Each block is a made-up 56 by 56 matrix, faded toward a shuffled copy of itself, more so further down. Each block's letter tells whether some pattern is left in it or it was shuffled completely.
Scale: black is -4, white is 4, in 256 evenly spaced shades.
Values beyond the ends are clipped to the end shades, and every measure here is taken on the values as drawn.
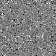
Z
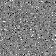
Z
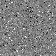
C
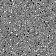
C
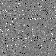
Z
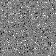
Z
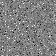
C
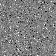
C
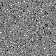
C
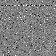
Z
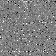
Z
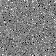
C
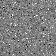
C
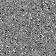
C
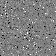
C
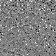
Z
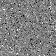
C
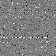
Z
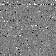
Z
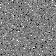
C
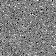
C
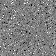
C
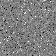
C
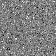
C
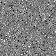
C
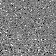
Z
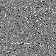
Z
